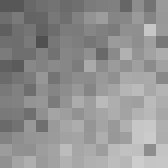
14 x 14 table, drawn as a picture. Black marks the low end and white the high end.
Ninth with the highest average: bottom right. Ninth with the lowest average: top left. Mirror symmetry: none. Slope: up to the bottom right.
